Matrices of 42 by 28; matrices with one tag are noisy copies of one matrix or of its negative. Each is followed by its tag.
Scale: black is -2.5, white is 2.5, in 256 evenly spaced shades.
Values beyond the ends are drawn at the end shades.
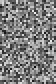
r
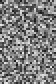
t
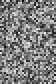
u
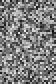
u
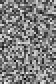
t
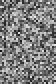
u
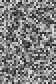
u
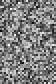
u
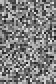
r
